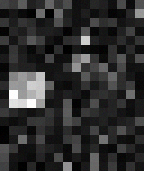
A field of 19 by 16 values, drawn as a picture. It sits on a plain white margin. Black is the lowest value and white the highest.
An odd patch, higher than its surroundings, sits in the middle left. There are no regular stripes. The ninth with the highest average is the middle left. Neither half mirrors the other. Values change most from cell to cell in the middle left. On average the colour sits 20% of the way up the scale.
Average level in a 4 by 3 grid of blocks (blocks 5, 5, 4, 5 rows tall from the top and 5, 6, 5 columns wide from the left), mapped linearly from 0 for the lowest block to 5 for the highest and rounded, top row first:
110 / 311 / 500 / 000
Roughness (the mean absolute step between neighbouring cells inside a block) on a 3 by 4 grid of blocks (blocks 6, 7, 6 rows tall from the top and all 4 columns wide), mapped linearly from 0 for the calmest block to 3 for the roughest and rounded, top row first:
0 1 1 1 | 3 1 1 0 | 0 0 1 0
